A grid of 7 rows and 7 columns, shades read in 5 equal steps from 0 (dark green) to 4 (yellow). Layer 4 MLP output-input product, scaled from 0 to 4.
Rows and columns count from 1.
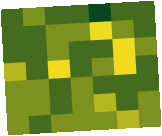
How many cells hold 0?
1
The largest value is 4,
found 4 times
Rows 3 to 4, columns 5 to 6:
1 4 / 2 4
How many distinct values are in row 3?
3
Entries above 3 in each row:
0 1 1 2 0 0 0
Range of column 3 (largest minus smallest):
3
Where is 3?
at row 4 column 1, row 6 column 5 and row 7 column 6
